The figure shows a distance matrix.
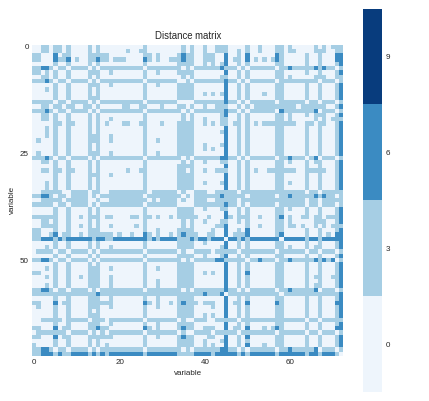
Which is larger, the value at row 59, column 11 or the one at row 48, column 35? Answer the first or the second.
the second
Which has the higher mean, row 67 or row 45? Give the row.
45
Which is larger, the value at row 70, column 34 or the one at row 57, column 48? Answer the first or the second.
the first
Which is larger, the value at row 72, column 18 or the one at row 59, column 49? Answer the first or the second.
the first
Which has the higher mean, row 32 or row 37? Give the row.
37
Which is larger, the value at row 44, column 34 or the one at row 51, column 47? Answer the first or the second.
the first
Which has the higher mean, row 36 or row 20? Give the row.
36
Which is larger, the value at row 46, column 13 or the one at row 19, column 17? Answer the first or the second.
the first
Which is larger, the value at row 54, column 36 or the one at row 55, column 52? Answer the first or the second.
the first
